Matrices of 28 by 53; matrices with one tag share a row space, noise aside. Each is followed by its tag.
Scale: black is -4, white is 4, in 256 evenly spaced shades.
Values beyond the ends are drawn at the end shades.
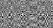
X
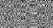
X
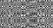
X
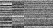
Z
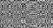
X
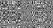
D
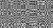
X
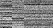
Z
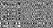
D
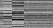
Z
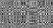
X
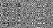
D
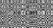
X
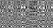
X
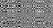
D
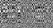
D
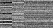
Z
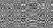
X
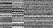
Z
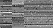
Z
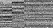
Z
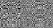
D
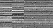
Z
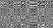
X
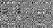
D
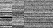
Z
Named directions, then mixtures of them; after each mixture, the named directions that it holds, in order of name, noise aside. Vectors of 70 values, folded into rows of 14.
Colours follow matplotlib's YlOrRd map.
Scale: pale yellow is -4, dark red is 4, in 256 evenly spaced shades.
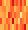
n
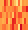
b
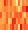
b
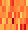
b, n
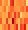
b, n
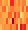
b, n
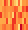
b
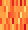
n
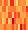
b, n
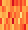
n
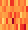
b, n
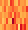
b, n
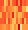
b
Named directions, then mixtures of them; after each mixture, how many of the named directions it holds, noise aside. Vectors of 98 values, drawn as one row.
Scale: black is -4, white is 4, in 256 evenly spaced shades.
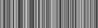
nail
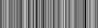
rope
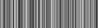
one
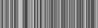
two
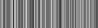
one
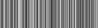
one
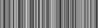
one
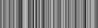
two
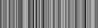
two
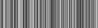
one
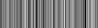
one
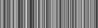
one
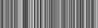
two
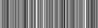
one
